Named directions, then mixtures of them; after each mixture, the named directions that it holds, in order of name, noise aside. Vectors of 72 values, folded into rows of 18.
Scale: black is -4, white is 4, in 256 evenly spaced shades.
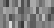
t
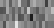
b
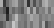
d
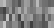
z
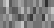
b, d, t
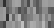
d, z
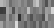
b, z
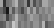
d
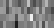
b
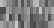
b, t, z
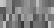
z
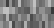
d, t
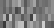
b, t, z
